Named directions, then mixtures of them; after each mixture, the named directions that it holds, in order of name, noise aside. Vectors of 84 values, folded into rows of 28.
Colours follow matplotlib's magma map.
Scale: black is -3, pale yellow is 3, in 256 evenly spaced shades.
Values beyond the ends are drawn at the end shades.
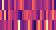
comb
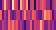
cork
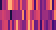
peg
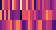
comb, cork, peg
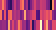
comb, cork, peg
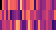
comb, cork, peg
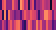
comb, cork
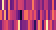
comb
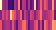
cork, peg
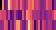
comb, peg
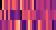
comb, cork, peg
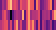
peg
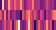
comb, peg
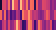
comb, cork, peg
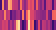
comb, peg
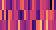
comb, cork, peg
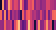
comb, peg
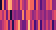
comb, peg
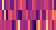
comb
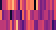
cork, peg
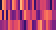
comb, cork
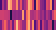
peg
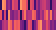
comb, cork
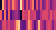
comb, cork, peg
